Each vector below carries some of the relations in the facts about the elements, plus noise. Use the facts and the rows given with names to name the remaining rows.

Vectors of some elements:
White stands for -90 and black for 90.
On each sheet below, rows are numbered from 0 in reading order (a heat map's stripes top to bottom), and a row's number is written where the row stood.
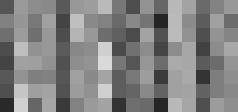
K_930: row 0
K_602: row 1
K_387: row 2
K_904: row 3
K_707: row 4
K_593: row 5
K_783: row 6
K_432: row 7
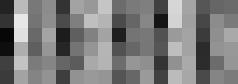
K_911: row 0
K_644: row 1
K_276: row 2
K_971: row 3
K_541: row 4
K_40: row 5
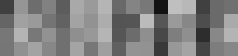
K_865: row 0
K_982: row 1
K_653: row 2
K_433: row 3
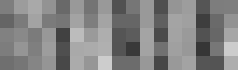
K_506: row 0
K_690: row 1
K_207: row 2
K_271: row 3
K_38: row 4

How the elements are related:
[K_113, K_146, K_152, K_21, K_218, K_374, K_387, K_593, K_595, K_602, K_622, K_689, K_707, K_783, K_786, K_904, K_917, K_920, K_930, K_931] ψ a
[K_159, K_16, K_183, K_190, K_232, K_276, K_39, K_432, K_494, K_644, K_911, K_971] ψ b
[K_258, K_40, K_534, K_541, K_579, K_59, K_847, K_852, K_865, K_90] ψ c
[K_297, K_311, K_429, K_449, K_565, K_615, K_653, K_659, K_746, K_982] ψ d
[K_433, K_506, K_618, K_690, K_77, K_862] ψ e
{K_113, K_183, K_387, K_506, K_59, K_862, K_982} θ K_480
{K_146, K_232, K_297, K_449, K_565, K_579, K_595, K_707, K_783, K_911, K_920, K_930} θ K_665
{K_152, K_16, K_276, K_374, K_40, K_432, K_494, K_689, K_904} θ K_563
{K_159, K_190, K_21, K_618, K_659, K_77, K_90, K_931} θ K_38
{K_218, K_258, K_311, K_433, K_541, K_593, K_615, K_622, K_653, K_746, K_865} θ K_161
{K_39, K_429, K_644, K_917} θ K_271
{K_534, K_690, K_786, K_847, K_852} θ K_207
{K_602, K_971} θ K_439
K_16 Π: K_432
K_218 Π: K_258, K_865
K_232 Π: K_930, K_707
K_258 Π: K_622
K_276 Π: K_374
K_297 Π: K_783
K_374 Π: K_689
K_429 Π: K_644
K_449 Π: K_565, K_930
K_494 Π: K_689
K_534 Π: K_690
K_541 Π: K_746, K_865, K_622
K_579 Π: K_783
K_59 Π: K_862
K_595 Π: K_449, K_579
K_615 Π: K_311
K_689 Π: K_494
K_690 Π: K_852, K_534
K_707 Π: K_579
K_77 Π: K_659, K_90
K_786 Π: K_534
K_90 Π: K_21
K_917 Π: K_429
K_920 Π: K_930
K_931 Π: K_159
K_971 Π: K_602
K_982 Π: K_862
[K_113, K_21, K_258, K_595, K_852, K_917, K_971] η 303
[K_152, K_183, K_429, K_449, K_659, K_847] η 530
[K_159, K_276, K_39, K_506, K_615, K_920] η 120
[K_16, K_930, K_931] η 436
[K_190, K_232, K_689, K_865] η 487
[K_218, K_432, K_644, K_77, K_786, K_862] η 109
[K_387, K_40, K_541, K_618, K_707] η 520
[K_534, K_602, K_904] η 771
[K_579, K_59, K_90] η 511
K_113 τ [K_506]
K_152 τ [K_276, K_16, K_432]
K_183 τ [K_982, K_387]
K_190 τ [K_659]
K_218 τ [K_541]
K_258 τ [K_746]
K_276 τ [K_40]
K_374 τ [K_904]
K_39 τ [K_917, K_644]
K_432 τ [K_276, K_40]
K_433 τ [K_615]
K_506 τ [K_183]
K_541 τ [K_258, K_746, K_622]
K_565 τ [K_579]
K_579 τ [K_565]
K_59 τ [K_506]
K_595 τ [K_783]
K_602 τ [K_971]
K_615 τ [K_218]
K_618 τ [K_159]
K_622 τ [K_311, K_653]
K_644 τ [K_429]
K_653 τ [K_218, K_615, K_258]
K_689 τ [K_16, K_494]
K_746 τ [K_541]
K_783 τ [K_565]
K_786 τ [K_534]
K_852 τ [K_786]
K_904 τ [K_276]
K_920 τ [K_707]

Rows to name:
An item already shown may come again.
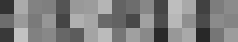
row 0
K_534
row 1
K_387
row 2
K_541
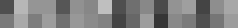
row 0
K_904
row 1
K_615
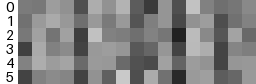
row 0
K_449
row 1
K_506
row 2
K_602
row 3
K_40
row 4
K_618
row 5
K_689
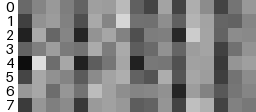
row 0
K_429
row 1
K_146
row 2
K_16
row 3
K_690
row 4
K_276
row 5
K_917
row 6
K_746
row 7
K_40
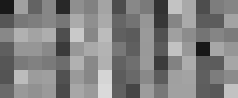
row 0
K_494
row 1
K_311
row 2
K_565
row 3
K_931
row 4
K_311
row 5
K_783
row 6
K_665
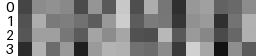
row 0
K_689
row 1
K_218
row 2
K_982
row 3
K_159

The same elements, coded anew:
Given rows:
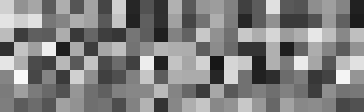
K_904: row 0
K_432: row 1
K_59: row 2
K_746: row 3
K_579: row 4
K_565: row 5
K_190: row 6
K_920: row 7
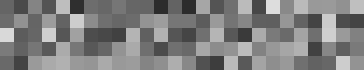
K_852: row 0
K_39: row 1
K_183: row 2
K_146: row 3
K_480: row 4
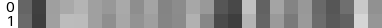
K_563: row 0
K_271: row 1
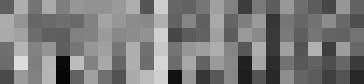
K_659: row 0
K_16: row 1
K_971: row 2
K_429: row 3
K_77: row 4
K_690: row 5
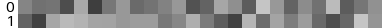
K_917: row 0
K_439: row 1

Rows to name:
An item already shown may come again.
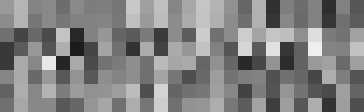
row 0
K_449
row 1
K_449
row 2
K_90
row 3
K_258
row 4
K_653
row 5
K_644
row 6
K_659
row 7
K_429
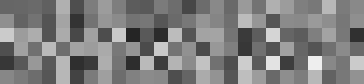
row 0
K_593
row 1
K_931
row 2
K_904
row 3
K_311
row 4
K_258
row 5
K_917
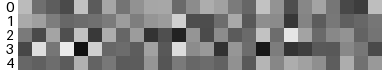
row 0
K_707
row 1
K_971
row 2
K_40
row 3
K_433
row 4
K_387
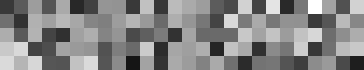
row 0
K_541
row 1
K_665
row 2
K_689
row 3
K_783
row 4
K_276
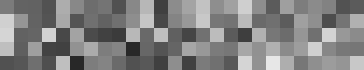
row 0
K_920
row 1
K_595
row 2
K_183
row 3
K_374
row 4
K_865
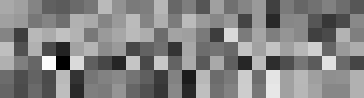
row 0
K_16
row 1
K_297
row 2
K_665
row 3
K_689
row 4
K_506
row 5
K_847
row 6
K_847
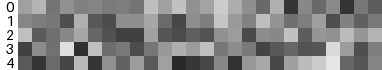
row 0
K_449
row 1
K_930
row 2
K_113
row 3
K_615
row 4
K_534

